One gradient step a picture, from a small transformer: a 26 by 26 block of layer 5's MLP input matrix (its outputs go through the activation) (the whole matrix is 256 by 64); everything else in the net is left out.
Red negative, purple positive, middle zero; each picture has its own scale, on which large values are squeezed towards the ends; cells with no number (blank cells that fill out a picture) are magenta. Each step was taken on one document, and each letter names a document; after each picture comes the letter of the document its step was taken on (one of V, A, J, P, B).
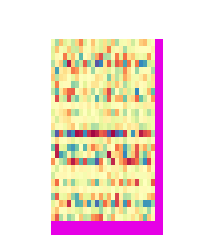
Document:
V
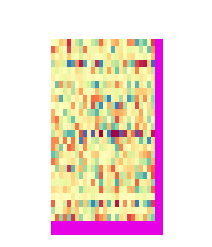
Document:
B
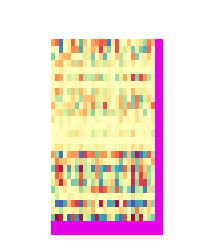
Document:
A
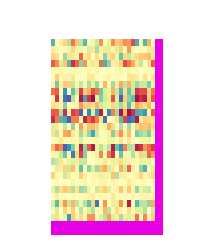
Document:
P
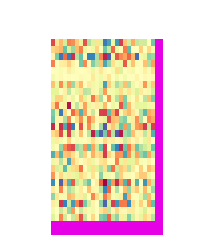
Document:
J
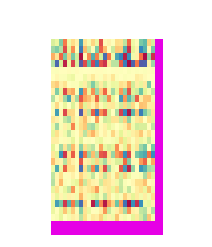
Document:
P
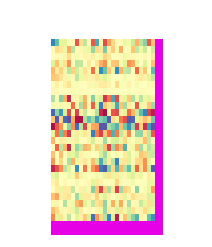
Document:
J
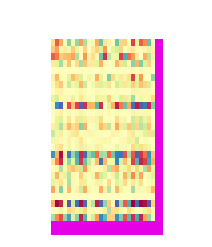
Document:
A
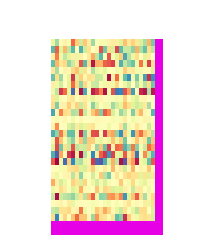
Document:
V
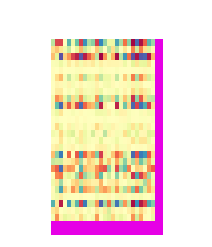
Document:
A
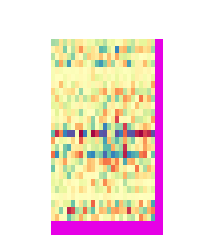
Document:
B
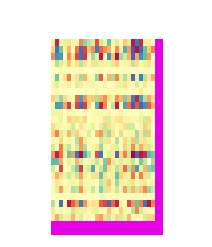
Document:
A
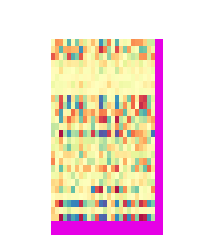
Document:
J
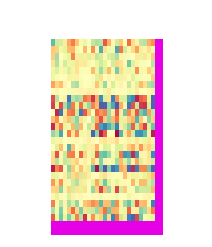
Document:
J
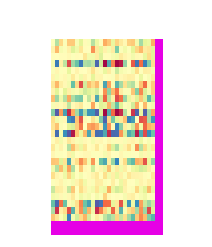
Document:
B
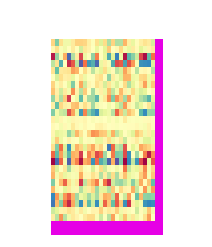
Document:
V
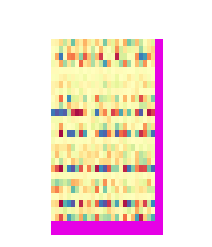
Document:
J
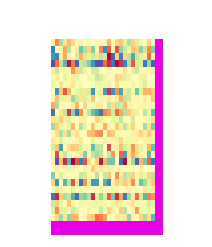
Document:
V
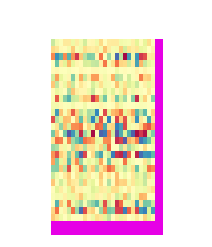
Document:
B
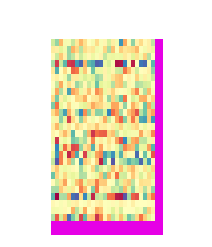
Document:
V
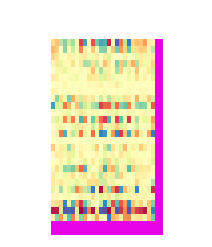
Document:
J
